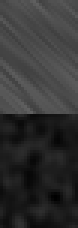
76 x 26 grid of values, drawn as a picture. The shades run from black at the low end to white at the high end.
The table splits into 2 rows of 1 panel. Panel 1,1: low, slanting down to the right, faint in contrast. Panel 2,1: very low, blotchy, faint in contrast.
